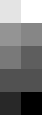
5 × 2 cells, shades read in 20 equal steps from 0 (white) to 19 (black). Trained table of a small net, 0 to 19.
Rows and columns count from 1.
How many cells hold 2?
1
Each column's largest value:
16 19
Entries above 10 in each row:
0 0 1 2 2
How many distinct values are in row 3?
2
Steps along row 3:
up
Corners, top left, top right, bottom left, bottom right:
2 0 16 19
